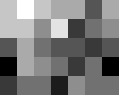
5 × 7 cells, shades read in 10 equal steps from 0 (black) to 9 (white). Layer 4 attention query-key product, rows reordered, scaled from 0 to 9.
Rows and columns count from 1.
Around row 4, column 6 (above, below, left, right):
2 4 2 0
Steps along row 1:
up down down same down up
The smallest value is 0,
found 2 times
